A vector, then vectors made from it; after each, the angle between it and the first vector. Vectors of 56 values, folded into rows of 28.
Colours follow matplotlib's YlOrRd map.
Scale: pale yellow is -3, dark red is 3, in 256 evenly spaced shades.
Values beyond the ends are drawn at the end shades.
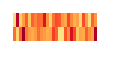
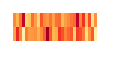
partly opposed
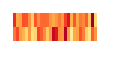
orthogonal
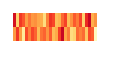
nearly opposite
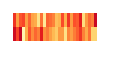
partly opposed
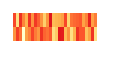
nearly opposite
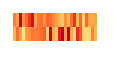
partly opposed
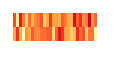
nearly opposite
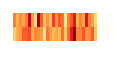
orthogonal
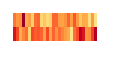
orthogonal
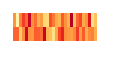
partly opposed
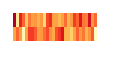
nearly opposite
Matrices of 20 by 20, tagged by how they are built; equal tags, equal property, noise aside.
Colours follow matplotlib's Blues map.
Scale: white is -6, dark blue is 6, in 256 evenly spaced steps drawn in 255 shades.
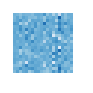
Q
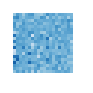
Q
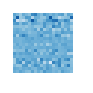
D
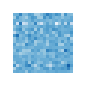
D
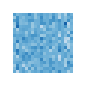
Q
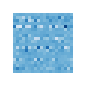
D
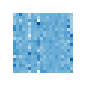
Q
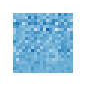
D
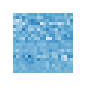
D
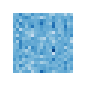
Q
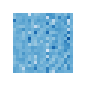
Q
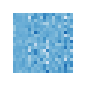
Q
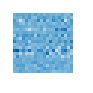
D
